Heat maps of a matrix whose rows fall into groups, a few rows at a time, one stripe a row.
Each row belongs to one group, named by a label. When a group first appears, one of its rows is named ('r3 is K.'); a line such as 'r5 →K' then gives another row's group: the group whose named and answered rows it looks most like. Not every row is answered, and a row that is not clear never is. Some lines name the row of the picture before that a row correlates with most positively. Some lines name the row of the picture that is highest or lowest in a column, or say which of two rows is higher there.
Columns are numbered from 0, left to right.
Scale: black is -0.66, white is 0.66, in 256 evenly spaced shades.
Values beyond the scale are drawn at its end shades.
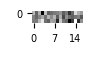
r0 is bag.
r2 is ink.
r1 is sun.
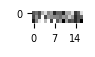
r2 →sun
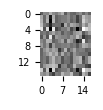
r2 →bag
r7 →ink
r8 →bag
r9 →sun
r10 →sun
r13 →sun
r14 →bag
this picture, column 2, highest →4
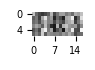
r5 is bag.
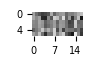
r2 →ink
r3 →ink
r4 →sun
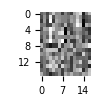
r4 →sun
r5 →sun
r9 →sun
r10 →ink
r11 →sun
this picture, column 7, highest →7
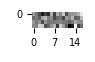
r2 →bag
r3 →ink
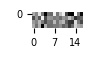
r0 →ink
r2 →ink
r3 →bag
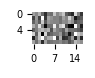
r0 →ink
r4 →sun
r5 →bag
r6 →sun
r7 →bag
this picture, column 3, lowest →5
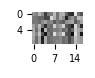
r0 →ink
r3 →ink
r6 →bag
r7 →bag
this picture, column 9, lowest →2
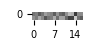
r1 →ink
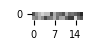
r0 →sun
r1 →ink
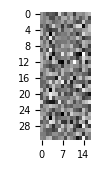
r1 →ink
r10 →ink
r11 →bag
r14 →ink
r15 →sun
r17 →sun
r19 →bag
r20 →sun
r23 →sun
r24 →ink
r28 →ink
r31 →ink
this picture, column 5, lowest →16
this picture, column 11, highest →12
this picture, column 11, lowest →16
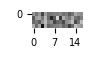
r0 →bag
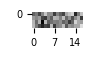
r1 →ink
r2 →bag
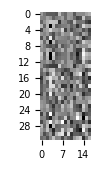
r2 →sun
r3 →bag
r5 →ink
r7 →bag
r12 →ink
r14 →sun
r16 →sun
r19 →sun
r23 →ink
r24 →ink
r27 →sun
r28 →bag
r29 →ink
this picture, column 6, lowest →2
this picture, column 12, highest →26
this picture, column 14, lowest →26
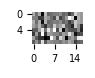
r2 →bag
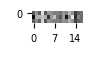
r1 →sun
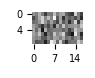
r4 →bag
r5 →ink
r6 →ink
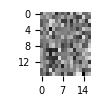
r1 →ink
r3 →sun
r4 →bag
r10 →bag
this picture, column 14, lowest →15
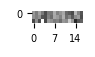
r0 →ink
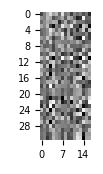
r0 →sun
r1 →ink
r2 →sun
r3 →ink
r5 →sun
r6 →ink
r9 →ink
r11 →ink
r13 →bag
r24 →bag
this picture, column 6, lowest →2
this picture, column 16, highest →22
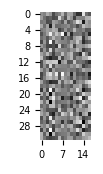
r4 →sun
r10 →ink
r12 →sun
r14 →bag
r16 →sun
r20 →bag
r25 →ink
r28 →ink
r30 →bag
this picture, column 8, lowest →5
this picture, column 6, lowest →12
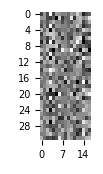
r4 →bag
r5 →sun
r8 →sun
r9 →ink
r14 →sun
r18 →sun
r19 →bag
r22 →bag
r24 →bag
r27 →bag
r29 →ink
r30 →ink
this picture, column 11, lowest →20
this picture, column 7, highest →9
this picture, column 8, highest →16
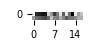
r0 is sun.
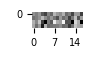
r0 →ink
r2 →ink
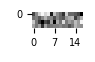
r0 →sun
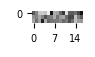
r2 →bag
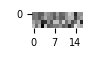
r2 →ink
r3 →bag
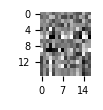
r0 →ink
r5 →ink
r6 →ink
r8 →bag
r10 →ink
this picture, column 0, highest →9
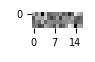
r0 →bag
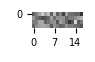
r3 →sun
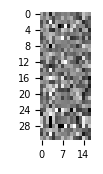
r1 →ink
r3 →sun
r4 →ink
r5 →sun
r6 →sun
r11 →ink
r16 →sun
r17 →ink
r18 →sun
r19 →sun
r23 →bag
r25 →sun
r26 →bag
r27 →bag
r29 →sun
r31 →ink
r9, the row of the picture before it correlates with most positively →1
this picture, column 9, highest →6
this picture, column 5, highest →24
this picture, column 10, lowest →24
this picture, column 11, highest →28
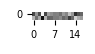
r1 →bag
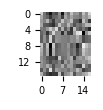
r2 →ink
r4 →sun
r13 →ink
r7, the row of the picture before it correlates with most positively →0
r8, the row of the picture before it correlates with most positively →1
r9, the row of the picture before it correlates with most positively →1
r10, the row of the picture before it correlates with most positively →1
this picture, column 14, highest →8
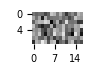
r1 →bag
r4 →ink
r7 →sun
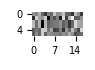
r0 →ink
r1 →sun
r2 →bag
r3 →bag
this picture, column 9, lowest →1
